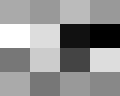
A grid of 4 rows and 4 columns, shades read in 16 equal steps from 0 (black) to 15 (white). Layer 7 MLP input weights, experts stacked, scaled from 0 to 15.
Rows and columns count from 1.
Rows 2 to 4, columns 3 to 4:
1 0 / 4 13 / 9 8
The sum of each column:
42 41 25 30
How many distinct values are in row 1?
3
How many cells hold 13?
2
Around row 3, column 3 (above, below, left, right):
1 9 12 13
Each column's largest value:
15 13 11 13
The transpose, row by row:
10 15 7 10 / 9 13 12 7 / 11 1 4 9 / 9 0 13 8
